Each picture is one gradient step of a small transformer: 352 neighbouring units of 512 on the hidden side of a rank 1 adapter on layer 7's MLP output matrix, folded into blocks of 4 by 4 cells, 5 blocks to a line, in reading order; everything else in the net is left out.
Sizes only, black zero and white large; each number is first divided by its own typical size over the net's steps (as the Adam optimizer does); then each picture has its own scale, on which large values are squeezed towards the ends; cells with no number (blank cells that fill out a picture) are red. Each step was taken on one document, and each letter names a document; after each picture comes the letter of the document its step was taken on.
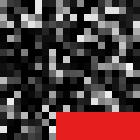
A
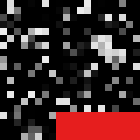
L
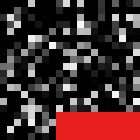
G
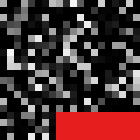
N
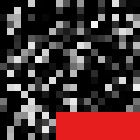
G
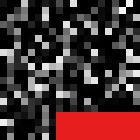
N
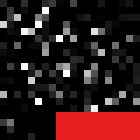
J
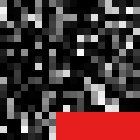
A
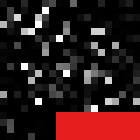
J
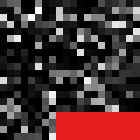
A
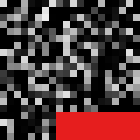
N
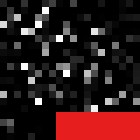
J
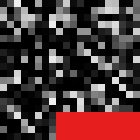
A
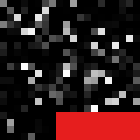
J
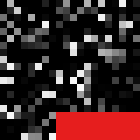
L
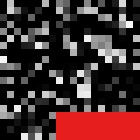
L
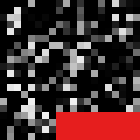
G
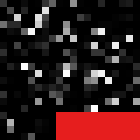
J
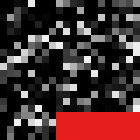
G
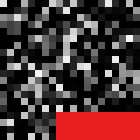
N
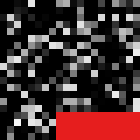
G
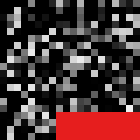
G
